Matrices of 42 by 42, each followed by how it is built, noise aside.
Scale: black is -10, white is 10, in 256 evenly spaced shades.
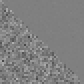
lower triangular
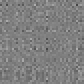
low rank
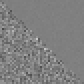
lower triangular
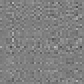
low rank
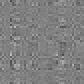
low rank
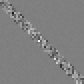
banded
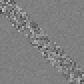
banded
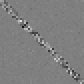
banded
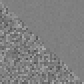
lower triangular
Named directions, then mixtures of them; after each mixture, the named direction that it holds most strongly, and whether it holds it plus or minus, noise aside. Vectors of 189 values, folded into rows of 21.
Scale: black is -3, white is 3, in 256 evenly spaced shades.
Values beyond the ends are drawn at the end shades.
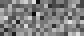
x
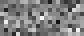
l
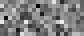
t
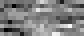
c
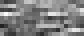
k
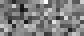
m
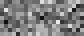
l, minus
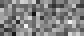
x, plus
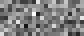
x, minus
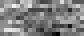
c, minus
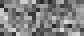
x, plus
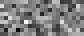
t, plus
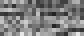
k, minus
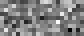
l, minus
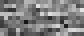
k, plus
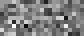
m, minus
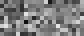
m, plus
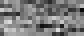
k, minus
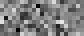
t, plus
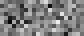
m, plus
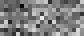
l, plus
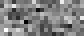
c, minus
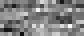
c, plus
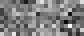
x, minus
